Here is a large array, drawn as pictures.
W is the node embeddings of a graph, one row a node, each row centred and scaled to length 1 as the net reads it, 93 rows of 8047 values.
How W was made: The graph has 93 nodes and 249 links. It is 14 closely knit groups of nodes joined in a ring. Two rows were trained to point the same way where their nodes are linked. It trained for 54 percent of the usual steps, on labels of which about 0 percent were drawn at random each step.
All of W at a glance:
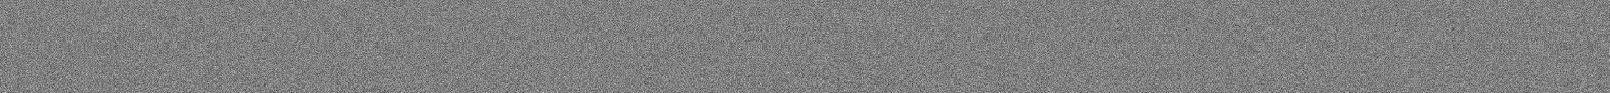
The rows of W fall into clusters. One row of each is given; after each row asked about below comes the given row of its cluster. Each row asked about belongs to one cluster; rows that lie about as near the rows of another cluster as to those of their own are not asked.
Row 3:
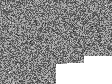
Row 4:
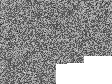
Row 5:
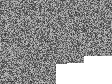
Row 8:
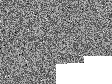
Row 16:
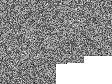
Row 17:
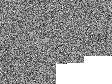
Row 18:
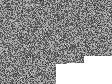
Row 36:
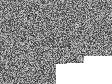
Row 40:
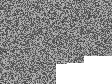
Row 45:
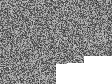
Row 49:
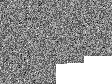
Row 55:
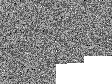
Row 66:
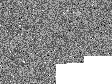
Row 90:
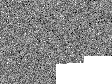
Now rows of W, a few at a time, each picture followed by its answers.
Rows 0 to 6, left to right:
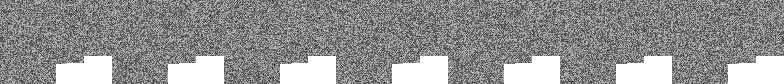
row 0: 3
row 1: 4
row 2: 16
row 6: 36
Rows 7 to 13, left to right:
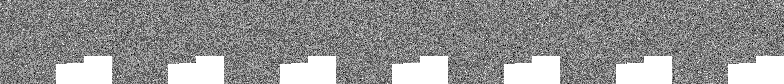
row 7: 66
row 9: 55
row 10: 49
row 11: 90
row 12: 16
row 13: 40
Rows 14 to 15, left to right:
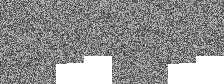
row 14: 90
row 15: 55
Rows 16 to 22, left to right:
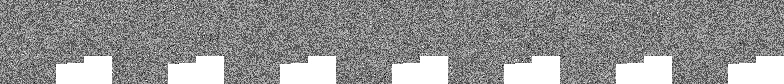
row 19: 16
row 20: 4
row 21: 3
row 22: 16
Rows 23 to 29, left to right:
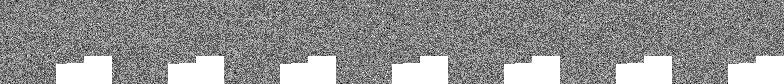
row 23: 8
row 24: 17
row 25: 5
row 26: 18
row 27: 40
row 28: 3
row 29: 40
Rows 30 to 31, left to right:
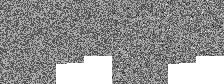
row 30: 40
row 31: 5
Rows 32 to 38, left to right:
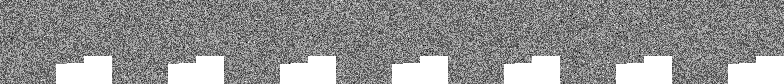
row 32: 8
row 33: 45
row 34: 36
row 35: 55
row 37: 66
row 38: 16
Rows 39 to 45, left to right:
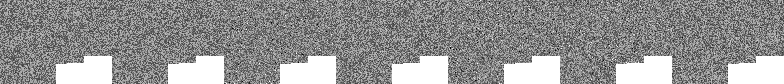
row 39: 66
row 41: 40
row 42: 4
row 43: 49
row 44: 8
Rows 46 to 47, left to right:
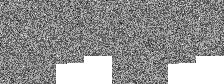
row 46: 49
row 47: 45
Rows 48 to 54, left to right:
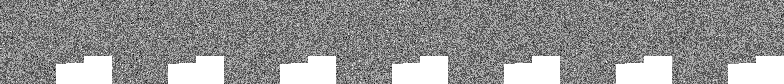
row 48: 8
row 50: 36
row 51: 45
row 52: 18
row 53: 36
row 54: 8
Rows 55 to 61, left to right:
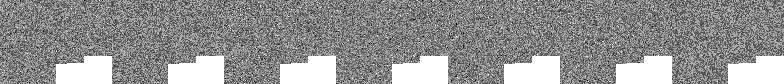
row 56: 5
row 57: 5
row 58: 40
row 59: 49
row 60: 3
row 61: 8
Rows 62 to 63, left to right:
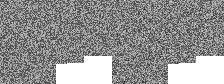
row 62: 49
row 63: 90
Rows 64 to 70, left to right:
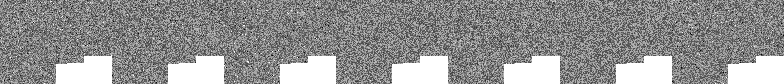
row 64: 55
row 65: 45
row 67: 3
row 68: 66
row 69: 36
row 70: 55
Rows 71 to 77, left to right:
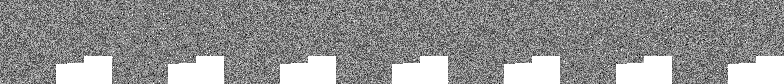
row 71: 49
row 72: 18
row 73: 36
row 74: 55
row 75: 55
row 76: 40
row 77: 36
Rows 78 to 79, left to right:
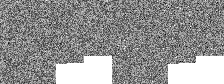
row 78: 4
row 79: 66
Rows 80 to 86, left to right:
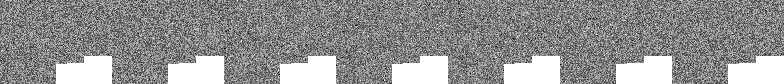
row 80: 17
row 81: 45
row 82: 8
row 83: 66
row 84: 66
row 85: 49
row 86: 49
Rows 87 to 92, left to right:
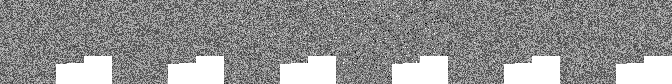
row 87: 18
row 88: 55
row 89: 17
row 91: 36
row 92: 8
